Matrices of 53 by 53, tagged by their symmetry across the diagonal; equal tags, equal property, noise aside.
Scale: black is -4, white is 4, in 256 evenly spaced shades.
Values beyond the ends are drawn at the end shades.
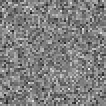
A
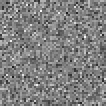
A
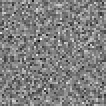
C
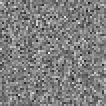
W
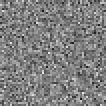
C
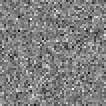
C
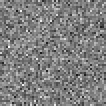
W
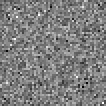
A
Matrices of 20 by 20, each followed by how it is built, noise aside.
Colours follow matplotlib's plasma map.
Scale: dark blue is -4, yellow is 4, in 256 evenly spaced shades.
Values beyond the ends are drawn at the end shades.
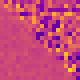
upper triangular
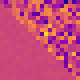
upper triangular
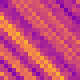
Toeplitz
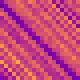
Toeplitz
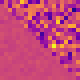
upper triangular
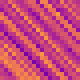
Toeplitz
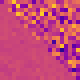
upper triangular
